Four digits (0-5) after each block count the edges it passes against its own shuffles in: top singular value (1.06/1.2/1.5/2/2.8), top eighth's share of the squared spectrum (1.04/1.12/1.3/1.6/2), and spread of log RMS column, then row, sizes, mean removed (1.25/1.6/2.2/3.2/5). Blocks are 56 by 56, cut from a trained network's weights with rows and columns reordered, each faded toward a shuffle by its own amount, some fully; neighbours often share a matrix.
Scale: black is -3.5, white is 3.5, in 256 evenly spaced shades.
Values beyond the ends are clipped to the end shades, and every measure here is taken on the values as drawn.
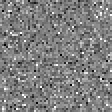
1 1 0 0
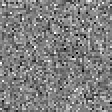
0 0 0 0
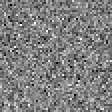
1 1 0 0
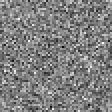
2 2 0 0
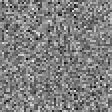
2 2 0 0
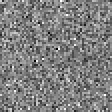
2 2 0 1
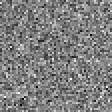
2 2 0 0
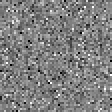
0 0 0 0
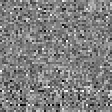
2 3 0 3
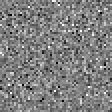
1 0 0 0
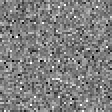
1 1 0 1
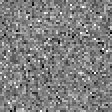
0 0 0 0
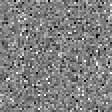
0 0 0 0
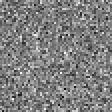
0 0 0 0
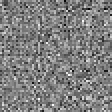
3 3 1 1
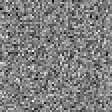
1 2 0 0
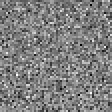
1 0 0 0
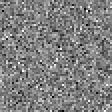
0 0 0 0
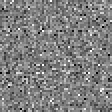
1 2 0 1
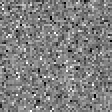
0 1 0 0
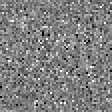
0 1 0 0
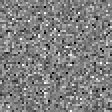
0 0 0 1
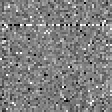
3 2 1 1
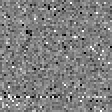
2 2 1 1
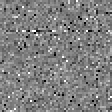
2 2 0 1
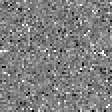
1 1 0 1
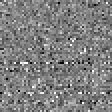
2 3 0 3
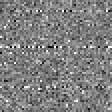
3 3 0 3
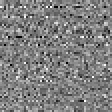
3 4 0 3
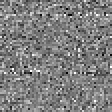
2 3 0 2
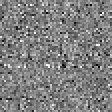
2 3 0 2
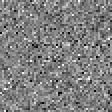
1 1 0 1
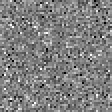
0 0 0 1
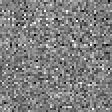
2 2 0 2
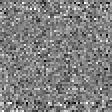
2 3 1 3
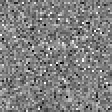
1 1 0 0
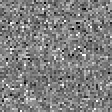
2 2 0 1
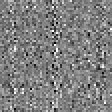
3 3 3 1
